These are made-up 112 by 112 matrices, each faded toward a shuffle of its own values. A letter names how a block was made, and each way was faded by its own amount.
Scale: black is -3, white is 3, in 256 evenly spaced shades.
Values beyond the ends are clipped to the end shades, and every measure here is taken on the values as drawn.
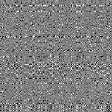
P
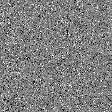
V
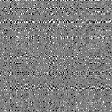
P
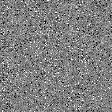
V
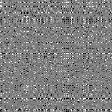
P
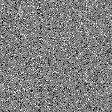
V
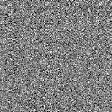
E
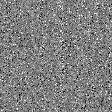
V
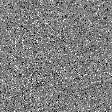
V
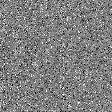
V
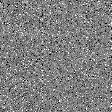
V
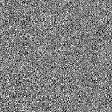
E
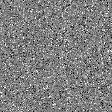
V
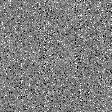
V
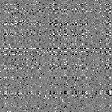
P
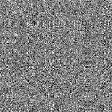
E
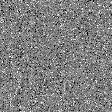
V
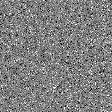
V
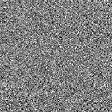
E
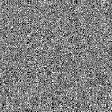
E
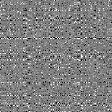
P
